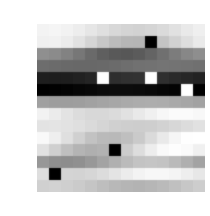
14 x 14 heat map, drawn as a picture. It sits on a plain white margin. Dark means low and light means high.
Grain: streaks across. Ninth with the highest average: bottom right. Roughest part: middle right. Lone odd cells: 6, 3 higher and 3 lower than their neighbours.
